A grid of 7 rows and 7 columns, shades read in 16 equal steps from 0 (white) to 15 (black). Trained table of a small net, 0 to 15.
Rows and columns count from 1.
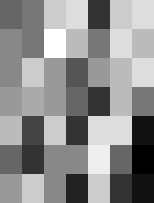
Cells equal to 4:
5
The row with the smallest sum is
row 2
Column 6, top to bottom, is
3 2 4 4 2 9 12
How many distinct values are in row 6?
5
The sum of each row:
39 33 38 50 48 60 58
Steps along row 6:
up down same down up up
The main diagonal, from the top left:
9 8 6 9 2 9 14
